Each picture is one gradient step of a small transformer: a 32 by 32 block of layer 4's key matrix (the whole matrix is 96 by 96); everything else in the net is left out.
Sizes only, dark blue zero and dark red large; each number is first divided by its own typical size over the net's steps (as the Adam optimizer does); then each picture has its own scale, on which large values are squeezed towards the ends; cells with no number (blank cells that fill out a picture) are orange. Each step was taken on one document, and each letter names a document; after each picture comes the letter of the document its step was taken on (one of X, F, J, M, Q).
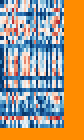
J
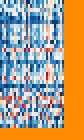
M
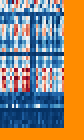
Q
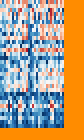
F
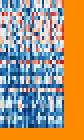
F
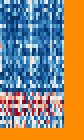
M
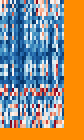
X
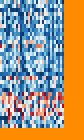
M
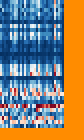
X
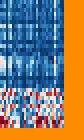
X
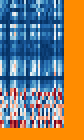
X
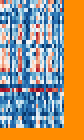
F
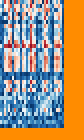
M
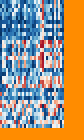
M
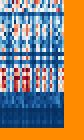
Q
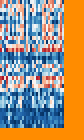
F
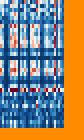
X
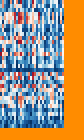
F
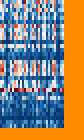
X
